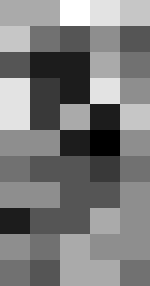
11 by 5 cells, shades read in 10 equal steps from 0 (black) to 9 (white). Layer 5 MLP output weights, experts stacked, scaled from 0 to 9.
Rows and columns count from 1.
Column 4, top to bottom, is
8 5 6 8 1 0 2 3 6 5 6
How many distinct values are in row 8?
2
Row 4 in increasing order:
1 2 5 8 8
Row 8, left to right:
5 5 3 3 5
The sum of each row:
36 22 15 24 24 16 16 21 18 25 23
